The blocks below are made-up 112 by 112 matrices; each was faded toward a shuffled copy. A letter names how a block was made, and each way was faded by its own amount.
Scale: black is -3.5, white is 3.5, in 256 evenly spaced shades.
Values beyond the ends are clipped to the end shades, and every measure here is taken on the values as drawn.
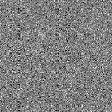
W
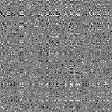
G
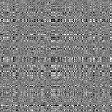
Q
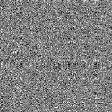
W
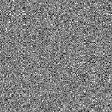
W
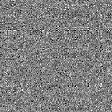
W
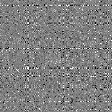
G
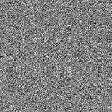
W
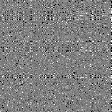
G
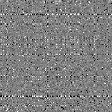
G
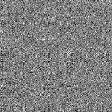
W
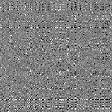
G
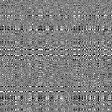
Q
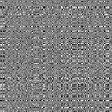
Q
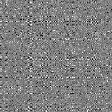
G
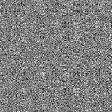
W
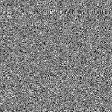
W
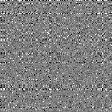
G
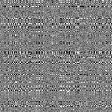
Q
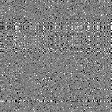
G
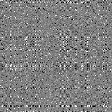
G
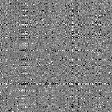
G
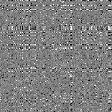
G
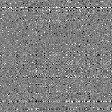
G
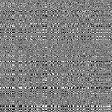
Q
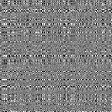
Q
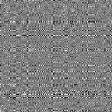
Q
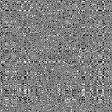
G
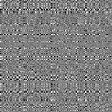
Q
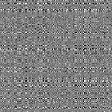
Q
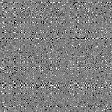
G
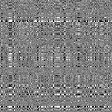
Q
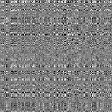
Q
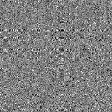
W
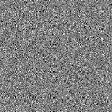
W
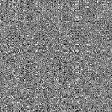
W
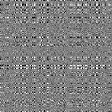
Q
